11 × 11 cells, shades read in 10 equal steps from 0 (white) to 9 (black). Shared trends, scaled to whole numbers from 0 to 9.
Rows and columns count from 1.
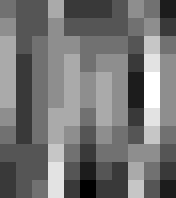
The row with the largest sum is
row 11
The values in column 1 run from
3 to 7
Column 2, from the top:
6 6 6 7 7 7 7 7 6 6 6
